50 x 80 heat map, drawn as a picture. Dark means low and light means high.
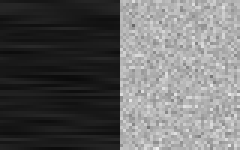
It is made of 1 by 2 panels. Panel 1,1: very low, streaked across, faint in contrast. Panel 1,2: high, fine-grained.
